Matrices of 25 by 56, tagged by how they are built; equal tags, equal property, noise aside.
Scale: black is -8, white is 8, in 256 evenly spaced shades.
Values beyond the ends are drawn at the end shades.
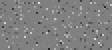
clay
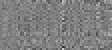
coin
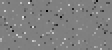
clay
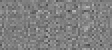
coin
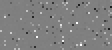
clay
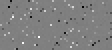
clay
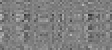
coin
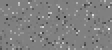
clay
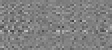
coin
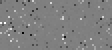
clay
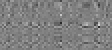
coin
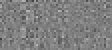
coin
